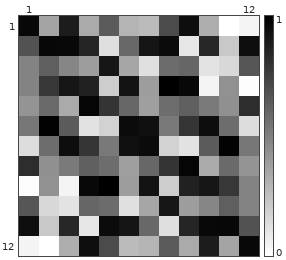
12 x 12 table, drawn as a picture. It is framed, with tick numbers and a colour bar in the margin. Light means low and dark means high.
There is no overall slope. A half turn leaves it unchanged. No row or column stands out.
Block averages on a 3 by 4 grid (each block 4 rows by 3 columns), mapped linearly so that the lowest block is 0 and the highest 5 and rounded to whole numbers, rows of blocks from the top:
5 3 4 0 / 3 4 4 3 / 0 4 3 5
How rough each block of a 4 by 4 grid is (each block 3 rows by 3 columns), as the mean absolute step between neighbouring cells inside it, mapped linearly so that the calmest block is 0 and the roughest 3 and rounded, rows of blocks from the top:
1332 / 0302 / 2030 / 2331
